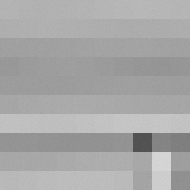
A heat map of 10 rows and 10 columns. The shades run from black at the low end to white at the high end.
The ninth with the lowest average is the bottom right. The grain runs across in streaks. Values change most from cell to cell in the bottom right. No overall slope runs across the table. An odd patch, rougher than its surroundings, sits in the bottom right.
